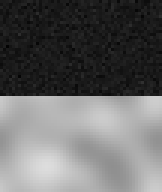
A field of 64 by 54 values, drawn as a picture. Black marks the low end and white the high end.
The table splits into 2 rows of 1 panel. Panel 1,1: very low, fine-grained, faint in contrast. Panel 2,1: high, smooth.
